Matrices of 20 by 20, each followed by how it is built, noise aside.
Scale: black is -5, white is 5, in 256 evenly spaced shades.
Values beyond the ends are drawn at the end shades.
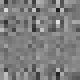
low rank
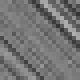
Toeplitz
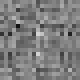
low rank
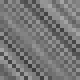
Toeplitz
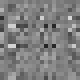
low rank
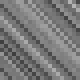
Toeplitz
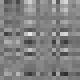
low rank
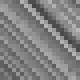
Toeplitz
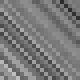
Toeplitz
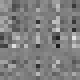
low rank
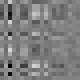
low rank
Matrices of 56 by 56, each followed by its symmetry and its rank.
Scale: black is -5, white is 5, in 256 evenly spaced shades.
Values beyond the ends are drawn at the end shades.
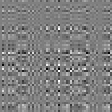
neither, rank two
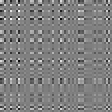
symmetric, rank one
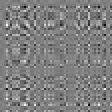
antisymmetric, rank two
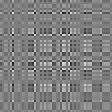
symmetric, rank one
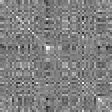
symmetric, rank five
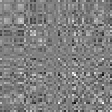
symmetric, rank three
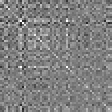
symmetric, rank five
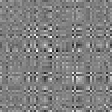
symmetric, rank three
